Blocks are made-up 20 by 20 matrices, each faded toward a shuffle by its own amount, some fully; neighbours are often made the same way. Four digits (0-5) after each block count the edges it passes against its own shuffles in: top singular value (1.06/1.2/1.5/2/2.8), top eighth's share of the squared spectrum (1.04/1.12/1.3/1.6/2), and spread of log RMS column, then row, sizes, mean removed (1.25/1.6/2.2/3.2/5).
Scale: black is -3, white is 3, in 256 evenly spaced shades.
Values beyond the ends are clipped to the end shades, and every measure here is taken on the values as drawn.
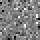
0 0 0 0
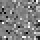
1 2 0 1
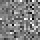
3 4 2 1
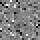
0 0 0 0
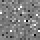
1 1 0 0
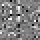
3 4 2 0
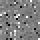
1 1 1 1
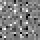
3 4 2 0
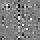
3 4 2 0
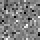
1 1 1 0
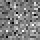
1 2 0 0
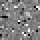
0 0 0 0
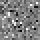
0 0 0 0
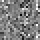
1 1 2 0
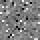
0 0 0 0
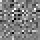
3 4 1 2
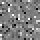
1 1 0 0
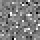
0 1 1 0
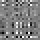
4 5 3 3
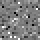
2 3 0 1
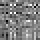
4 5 2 2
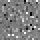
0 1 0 0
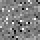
1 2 0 0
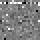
3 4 0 1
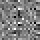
3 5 2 2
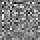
3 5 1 2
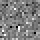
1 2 0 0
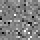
1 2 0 0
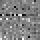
3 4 0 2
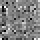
2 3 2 1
